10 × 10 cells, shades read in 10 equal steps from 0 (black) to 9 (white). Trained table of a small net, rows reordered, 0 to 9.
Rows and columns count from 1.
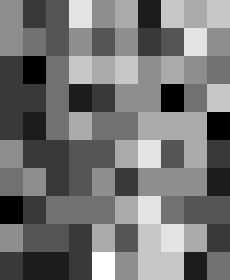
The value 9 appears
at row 10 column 5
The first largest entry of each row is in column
4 9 4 10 4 7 2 7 8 5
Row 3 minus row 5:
0 -1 0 1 2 3 -1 0 -1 4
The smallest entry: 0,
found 4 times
